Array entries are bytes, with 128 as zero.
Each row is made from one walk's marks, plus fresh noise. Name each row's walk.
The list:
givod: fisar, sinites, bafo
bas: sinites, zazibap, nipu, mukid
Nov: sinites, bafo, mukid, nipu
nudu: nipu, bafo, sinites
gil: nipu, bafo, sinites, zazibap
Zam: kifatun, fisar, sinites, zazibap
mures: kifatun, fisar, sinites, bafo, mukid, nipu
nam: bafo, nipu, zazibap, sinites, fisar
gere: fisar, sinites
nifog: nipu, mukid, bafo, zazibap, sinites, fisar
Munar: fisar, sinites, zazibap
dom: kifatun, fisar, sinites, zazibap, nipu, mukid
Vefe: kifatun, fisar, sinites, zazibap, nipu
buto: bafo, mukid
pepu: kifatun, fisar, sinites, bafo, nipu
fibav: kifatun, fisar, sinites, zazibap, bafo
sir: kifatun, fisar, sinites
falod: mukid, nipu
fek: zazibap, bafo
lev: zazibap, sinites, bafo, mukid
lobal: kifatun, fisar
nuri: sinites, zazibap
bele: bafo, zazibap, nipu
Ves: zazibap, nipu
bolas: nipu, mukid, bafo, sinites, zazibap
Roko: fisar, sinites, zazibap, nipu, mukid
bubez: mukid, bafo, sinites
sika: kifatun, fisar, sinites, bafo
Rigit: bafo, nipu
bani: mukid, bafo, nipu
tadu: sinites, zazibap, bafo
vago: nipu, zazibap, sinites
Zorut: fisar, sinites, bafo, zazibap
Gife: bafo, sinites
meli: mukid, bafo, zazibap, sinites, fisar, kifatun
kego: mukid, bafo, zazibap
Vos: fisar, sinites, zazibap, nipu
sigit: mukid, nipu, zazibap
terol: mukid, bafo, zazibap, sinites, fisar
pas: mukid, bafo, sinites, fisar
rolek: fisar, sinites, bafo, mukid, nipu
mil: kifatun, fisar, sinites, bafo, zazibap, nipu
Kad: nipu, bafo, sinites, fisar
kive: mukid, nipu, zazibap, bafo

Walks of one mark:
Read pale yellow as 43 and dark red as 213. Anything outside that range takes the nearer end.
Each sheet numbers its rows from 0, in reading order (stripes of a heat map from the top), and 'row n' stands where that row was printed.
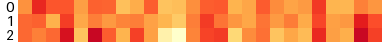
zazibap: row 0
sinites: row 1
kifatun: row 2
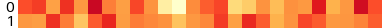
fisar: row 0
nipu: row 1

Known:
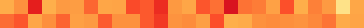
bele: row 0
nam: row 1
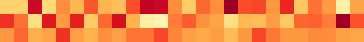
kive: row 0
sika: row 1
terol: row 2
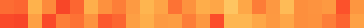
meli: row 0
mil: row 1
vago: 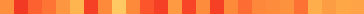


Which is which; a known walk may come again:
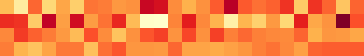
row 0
Nov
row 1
sir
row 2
vago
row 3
pas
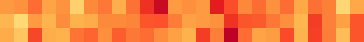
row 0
gil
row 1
bubez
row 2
Rigit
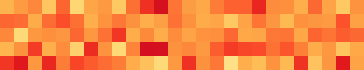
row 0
lev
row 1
meli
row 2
mures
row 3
bas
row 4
Vefe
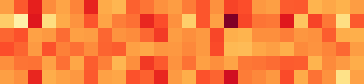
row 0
Ves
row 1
bani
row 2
nam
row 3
mil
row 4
Roko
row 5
bele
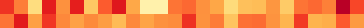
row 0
sika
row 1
nuri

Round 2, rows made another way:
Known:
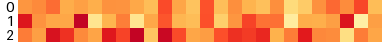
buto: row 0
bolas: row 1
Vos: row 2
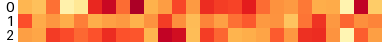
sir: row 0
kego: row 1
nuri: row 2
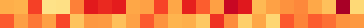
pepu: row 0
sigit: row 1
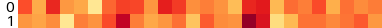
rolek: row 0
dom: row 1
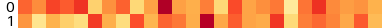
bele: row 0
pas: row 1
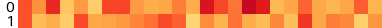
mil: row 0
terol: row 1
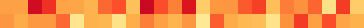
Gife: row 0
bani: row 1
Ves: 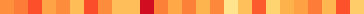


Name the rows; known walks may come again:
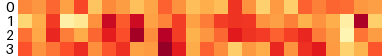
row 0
sigit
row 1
lobal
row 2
Munar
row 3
tadu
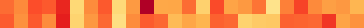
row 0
bele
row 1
kive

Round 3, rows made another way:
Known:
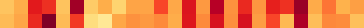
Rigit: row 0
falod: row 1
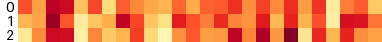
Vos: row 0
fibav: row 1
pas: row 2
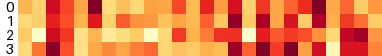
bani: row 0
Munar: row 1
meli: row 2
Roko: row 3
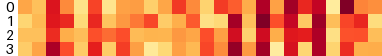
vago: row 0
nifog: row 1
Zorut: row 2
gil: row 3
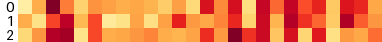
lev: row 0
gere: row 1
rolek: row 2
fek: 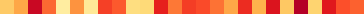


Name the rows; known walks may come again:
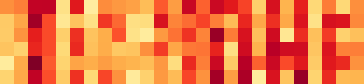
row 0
bele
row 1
tadu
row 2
bolas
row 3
Gife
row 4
lev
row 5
gil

